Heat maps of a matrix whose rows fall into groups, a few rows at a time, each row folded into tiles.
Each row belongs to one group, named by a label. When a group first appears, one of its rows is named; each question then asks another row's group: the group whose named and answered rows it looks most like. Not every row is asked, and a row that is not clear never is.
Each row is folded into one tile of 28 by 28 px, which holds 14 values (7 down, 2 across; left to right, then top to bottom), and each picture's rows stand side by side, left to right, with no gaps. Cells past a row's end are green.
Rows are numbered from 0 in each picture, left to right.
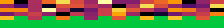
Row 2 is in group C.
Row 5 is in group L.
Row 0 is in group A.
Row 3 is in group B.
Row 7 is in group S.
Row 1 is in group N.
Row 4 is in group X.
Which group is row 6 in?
A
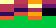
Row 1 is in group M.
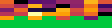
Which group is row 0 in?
A
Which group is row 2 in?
X
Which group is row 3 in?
M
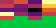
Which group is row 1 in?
B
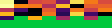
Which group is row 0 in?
M
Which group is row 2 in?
B
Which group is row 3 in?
L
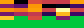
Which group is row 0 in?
A
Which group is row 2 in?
X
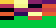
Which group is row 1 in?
X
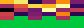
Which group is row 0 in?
B
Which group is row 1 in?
L
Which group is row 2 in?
M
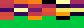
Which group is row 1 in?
A
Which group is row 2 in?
X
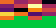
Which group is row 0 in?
S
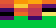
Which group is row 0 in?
B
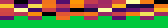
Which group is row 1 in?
L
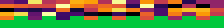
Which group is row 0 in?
S
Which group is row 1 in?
C
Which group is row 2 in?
L
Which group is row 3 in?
L
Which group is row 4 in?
A
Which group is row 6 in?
X
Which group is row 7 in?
X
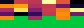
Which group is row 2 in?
A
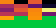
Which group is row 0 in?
A
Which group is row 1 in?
A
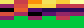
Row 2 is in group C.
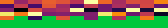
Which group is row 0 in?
S
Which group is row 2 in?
N
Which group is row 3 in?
C
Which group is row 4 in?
N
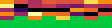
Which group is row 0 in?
M
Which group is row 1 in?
S
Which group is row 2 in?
N
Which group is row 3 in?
C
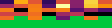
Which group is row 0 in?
S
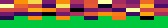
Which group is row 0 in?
L
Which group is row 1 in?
A
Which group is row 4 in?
N
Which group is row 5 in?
M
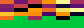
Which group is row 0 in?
S
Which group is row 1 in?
X
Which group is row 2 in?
X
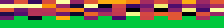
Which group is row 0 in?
L
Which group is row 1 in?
L
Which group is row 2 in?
A
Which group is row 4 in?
C
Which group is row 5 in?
S
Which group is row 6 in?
N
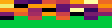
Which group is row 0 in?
M
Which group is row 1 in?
S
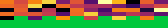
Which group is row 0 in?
B
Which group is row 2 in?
B
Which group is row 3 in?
S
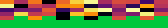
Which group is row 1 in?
A
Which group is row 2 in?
B
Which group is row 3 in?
X
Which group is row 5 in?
S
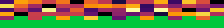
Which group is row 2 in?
A
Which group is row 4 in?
L
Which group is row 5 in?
N
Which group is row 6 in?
S
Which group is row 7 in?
A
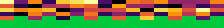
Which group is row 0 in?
A
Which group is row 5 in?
N
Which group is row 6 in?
X
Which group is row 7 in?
X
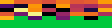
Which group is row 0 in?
N
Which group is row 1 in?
M
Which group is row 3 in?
B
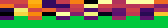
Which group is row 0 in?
B
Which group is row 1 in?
M
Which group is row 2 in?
X
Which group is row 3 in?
L
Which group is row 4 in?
B
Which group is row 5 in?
C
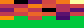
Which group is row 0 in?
A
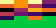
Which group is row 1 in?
A
